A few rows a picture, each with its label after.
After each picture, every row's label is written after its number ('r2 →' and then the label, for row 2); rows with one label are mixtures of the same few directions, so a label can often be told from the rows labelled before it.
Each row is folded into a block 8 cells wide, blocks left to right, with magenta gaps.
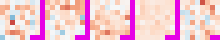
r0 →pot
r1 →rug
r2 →rug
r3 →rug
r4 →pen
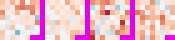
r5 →rug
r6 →pen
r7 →pot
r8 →pen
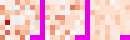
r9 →pen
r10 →pot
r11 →pen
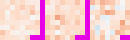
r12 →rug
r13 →pot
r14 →pot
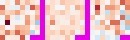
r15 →pen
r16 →pen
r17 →rug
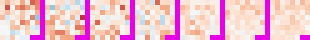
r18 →rug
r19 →rug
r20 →pen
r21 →pen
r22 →pot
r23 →rug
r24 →rug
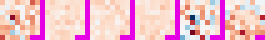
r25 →pot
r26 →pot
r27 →pen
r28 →pot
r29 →pot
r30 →rug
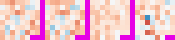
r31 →pot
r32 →pot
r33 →pen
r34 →pot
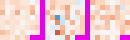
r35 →rug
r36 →pot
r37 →pen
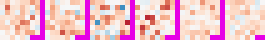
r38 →rug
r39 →rug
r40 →pen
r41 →pot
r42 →pen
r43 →pot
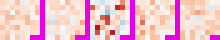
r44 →pen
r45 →pen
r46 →pot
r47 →pen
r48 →pot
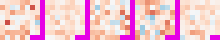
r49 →pen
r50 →pot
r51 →rug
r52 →pot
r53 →pot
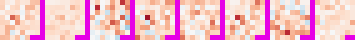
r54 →pot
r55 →pot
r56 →rug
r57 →pot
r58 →pot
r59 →pot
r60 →rug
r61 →pen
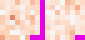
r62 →pot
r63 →pen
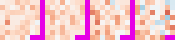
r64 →pen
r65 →pen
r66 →pen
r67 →rug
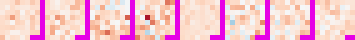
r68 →pot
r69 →pot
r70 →rug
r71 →pot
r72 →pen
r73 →pen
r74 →pen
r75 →pot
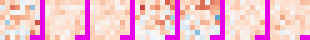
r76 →pen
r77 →pot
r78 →pot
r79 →rug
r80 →rug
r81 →pen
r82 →pot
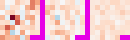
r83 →pot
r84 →pot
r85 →pen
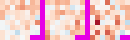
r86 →rug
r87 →pot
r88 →pen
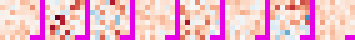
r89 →pen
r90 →pot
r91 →pen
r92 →pen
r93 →pen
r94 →pot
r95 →rug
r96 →pen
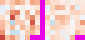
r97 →pot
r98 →pen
